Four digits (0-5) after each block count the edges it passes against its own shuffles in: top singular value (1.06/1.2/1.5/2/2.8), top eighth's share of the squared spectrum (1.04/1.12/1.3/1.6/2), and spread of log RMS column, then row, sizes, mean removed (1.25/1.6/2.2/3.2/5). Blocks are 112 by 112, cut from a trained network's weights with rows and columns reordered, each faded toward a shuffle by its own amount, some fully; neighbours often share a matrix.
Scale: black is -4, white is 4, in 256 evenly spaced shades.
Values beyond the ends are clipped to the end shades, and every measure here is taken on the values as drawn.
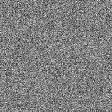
3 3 1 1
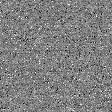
1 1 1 0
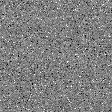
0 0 0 0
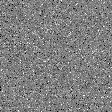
0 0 0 0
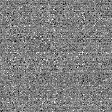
3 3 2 2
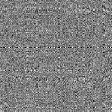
4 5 3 3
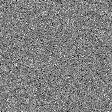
0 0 0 0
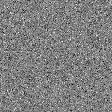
0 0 0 0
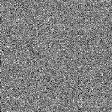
3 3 2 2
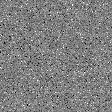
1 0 0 0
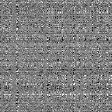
4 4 4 2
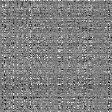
4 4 4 2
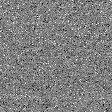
1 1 0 0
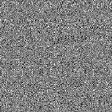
3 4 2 2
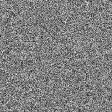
3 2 1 0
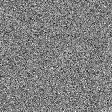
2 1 0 0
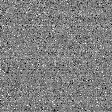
2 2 1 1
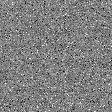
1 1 0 0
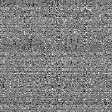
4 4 3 2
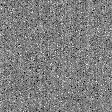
2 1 0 0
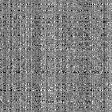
4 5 2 4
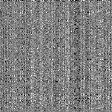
4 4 2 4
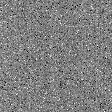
1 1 0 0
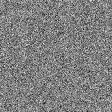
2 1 0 0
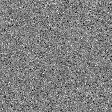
1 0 0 0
